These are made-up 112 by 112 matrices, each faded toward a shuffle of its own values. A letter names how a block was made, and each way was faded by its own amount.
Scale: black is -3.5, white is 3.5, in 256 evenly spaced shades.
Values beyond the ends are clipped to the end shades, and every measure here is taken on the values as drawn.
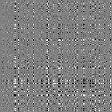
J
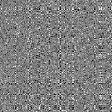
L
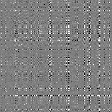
J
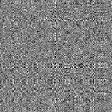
L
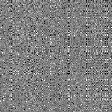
L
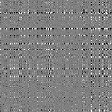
J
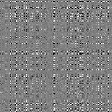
J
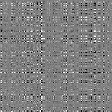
J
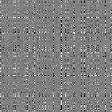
J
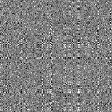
L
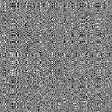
L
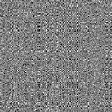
L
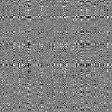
J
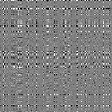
J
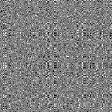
L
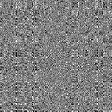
L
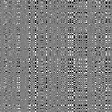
J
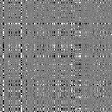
J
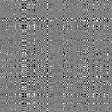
J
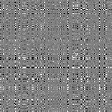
J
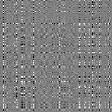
J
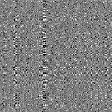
L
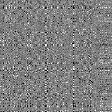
L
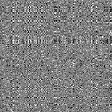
L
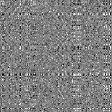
L
